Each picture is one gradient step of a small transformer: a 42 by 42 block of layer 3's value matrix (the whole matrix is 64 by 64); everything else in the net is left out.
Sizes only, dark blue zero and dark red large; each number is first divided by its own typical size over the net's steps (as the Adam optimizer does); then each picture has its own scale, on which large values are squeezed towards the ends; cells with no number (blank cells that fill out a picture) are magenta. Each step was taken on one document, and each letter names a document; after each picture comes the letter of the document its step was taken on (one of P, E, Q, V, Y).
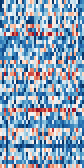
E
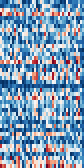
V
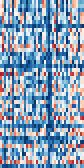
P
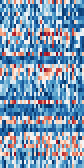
E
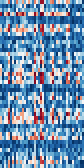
V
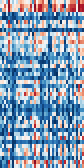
P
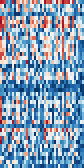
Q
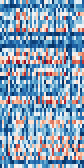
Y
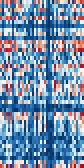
P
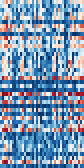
P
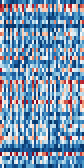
P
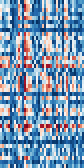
Y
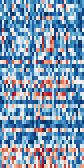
Q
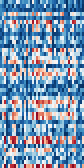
E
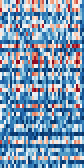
V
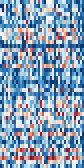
Y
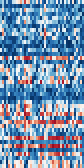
Y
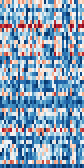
P
